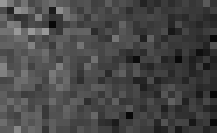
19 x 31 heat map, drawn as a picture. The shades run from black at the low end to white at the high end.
On average the colour sits 30% of the way up the scale. Values change most from cell to cell in the top left. No regular stripes run through it. The grain is fine, like static. In the top left lies a patch that is rougher than the rest. No single row or column stands out from its neighbours. Values rise toward the left.
